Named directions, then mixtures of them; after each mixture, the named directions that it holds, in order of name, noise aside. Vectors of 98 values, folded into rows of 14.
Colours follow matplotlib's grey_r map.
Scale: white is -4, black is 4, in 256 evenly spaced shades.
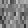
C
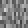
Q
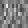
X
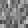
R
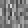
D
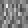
X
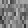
C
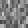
R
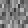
R, X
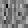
R, X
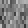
C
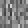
D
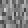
Q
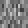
R, X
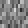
R, X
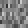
D, R
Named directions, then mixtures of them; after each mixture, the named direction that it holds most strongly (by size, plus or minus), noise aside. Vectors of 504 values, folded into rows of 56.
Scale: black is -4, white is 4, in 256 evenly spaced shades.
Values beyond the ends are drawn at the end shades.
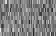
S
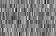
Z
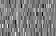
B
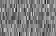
Z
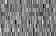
S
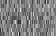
Z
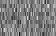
Z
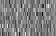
B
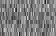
Z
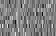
B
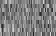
S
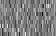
B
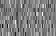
B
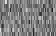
S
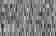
Z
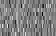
B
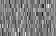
B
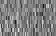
B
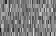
S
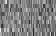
S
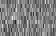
Z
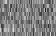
S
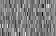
B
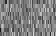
S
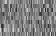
S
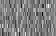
B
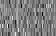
B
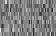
S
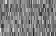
S
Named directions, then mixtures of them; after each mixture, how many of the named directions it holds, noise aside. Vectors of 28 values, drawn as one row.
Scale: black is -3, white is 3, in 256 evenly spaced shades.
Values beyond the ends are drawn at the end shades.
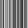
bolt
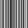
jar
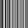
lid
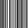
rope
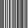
three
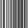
two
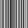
one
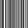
three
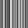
three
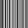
two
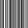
three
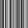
two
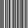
two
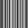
two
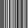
three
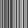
two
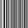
three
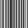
one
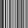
three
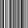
three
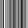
two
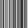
one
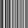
one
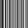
three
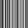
one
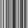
two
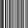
three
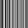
one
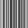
two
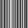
one
